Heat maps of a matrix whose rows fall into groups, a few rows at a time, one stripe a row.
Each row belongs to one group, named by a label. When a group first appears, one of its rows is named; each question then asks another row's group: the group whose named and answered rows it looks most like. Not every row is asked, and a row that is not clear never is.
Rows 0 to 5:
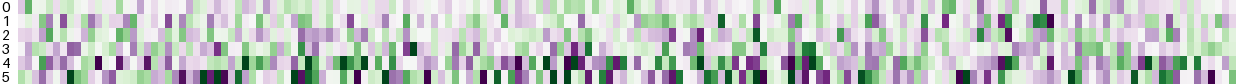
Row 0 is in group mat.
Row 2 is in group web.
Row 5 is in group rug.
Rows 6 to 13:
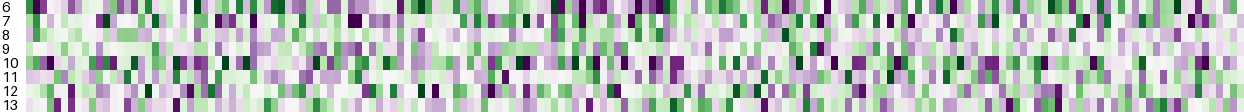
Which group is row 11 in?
web
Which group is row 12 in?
rug
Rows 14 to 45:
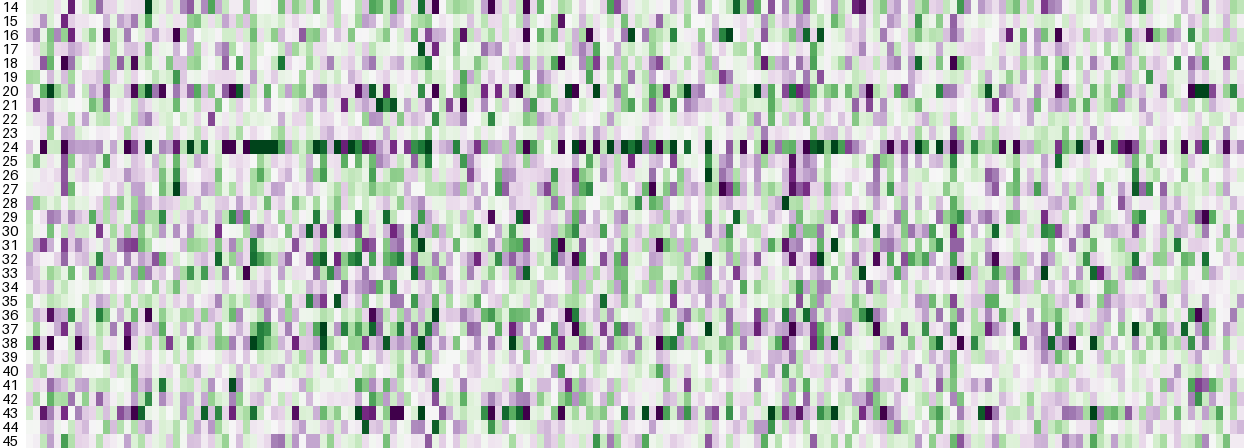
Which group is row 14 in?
rug
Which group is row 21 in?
web
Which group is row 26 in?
web
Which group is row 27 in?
web
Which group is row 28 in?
mat
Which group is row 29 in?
rug
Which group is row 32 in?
web
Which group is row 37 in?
web
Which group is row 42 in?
rug
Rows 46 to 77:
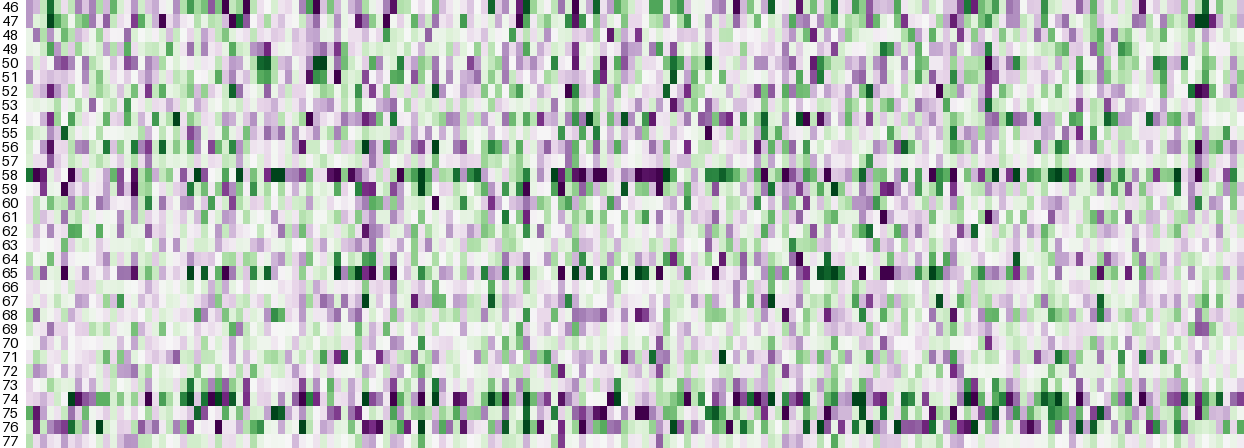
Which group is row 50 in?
web
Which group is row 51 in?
web
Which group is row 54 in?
web
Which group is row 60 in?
rug
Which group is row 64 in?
web
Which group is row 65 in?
mat
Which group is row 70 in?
mat
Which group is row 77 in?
mat
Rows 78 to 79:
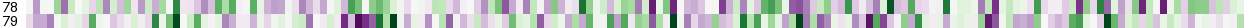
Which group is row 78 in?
web
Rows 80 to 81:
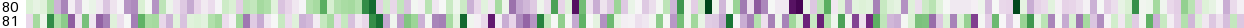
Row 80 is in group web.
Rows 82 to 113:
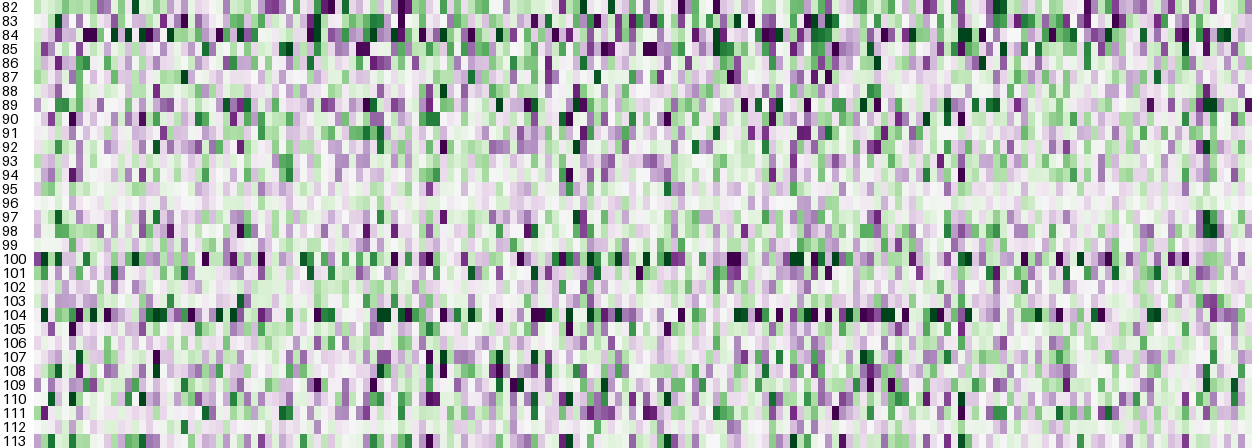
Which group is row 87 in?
web
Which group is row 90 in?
mat
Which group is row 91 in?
web
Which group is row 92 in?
rug
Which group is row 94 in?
mat
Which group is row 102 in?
web
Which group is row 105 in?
mat
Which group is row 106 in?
web
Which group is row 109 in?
web
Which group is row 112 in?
web
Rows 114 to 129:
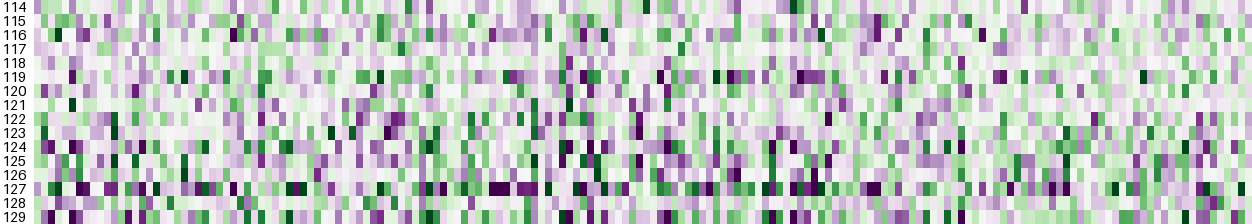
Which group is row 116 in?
rug
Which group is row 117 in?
web
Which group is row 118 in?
mat
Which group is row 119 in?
web
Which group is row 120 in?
mat
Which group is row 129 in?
mat
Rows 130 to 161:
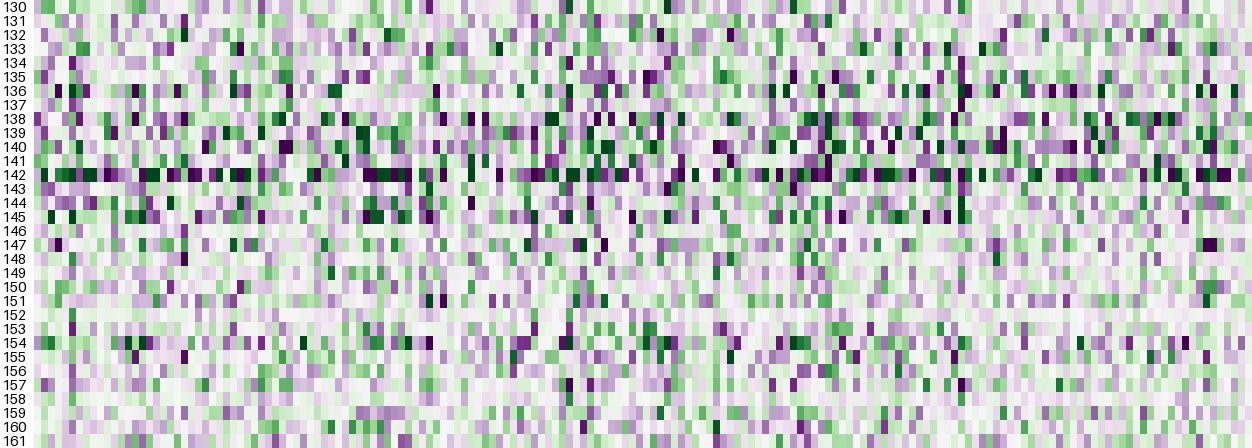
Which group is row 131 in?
web
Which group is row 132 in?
web
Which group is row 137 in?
mat
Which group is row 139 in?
web
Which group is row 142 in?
rug
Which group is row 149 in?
web
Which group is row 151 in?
rug
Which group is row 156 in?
web
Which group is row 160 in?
web
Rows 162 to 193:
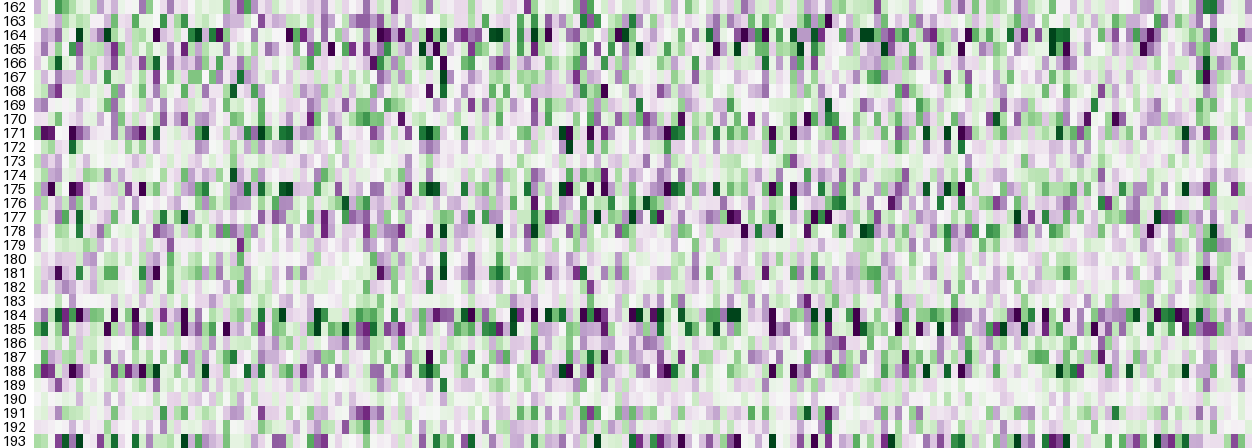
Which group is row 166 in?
rug
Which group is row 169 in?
web
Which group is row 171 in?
mat
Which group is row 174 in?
rug
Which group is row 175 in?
mat
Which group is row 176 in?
mat
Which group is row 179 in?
rug
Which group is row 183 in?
web
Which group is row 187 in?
rug
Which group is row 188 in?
mat
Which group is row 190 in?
rug
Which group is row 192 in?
web
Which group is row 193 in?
web
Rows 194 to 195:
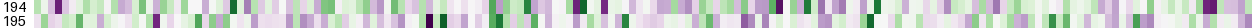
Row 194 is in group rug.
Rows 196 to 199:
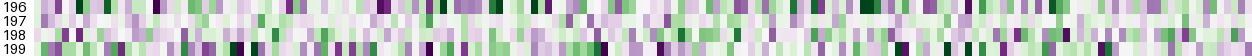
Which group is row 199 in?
rug
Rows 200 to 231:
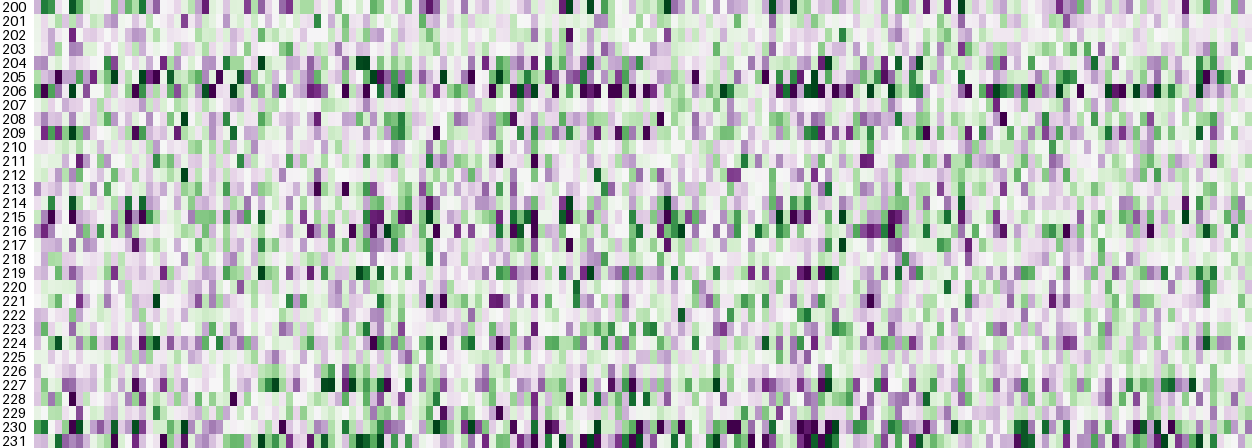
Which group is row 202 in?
mat
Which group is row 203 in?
mat
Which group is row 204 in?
web
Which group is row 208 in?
web
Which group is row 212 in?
web
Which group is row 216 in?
web
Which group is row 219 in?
web
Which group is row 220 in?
rug
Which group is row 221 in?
rug
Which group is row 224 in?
rug
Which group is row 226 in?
web
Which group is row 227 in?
web
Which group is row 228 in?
mat
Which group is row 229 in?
rug
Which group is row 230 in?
web
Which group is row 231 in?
web
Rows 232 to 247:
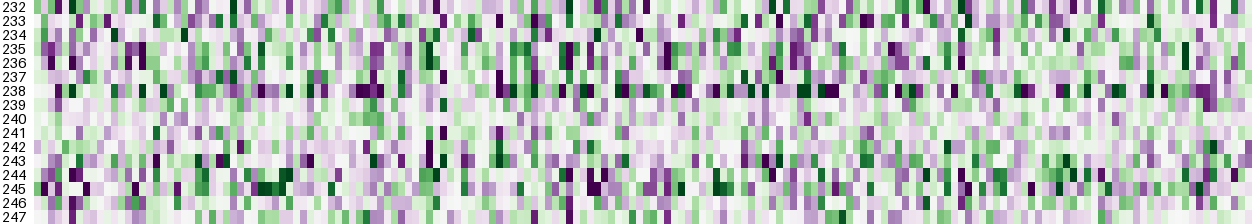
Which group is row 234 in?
web
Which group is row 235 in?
mat
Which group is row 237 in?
rug
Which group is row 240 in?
web
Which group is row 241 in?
rug
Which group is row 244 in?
mat
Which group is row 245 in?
mat
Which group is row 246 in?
mat
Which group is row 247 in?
mat
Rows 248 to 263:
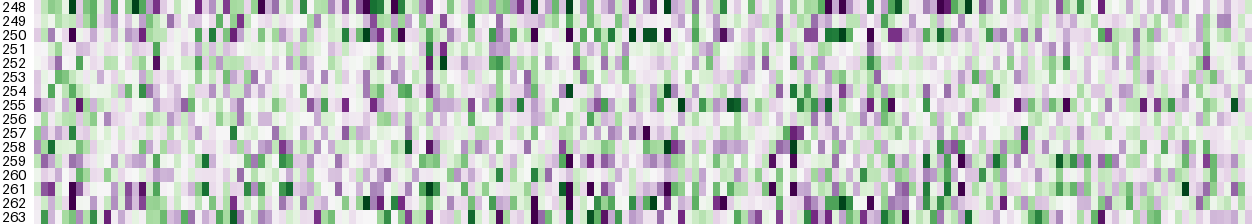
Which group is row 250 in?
mat
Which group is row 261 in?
mat
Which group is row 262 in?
mat
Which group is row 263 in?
rug
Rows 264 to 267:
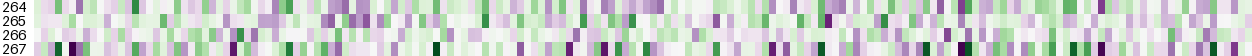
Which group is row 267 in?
mat
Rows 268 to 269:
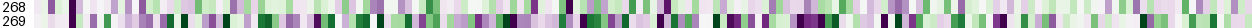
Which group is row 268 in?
mat
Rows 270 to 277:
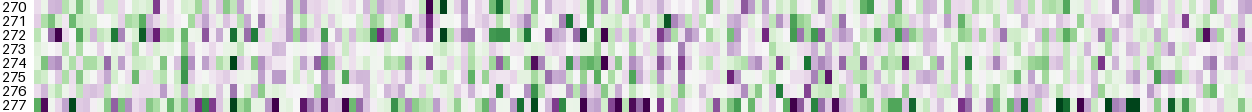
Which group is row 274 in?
rug
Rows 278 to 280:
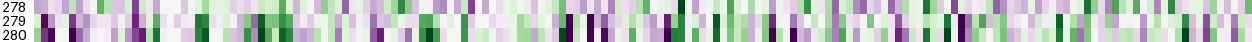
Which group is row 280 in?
mat
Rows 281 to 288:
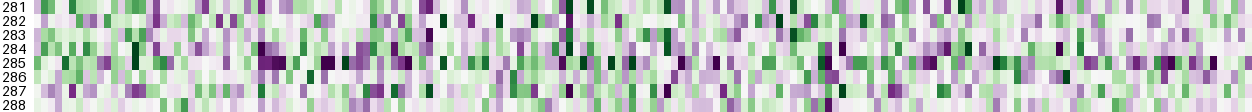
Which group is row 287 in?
mat
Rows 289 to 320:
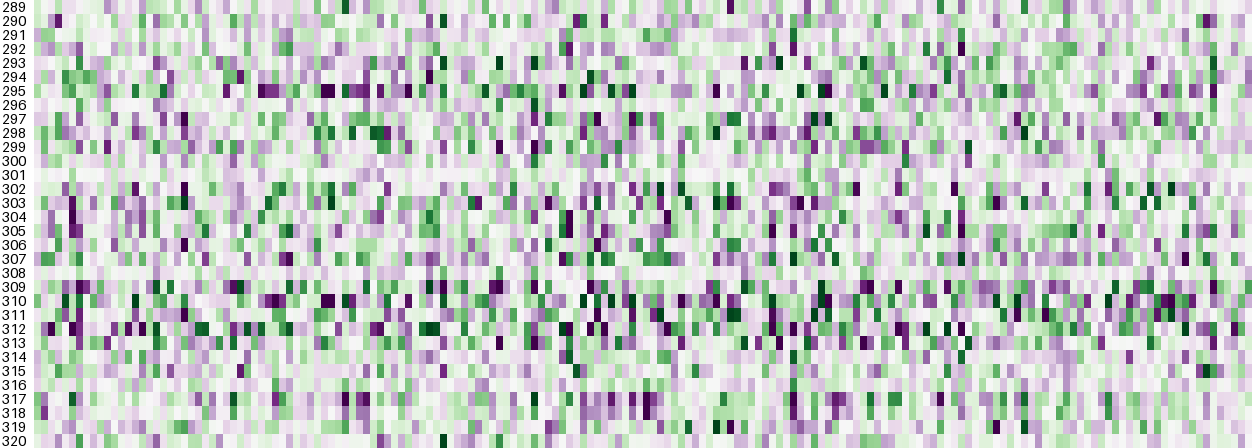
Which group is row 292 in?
mat
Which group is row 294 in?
rug
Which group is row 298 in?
web
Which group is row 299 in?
rug
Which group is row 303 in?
web
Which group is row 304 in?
mat
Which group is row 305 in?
mat
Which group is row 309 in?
rug
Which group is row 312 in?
mat
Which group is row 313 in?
rug
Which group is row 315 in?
rug
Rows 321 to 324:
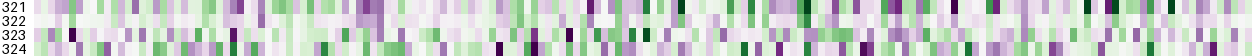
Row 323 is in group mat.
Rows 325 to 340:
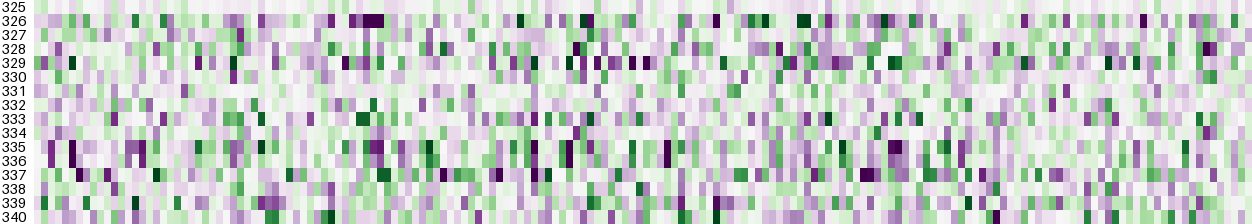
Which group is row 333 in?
web
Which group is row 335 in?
mat
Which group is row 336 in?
mat
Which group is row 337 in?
rug
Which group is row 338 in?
web
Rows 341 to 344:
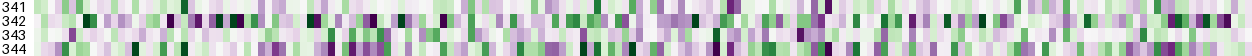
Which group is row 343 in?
web
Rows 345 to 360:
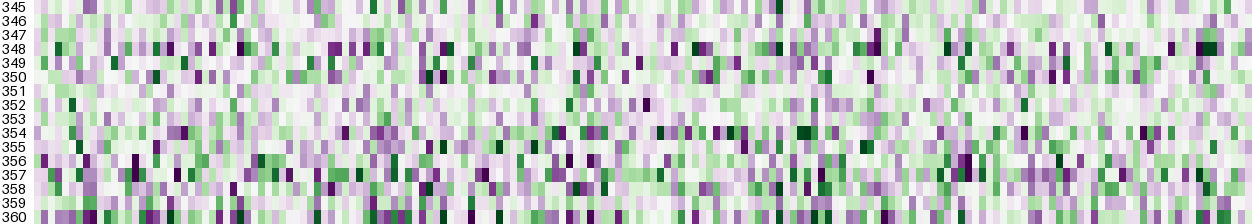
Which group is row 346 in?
rug
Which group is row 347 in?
rug
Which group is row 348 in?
rug
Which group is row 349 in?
web
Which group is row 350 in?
rug
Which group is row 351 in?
rug
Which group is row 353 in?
rug
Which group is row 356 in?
mat
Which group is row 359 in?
rug
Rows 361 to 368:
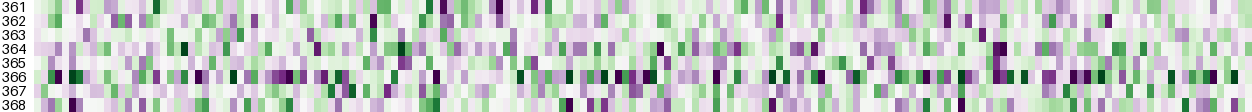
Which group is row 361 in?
rug
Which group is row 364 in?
web
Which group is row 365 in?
mat
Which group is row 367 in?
web
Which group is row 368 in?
mat
